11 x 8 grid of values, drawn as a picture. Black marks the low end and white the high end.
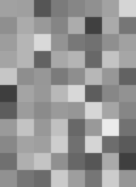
There is no overall slope. Overall the values sit about 60% of the way up the scale. No single row or column stands out from its neighbours. The bottom right is the roughest part. Fine speckle covers the field.
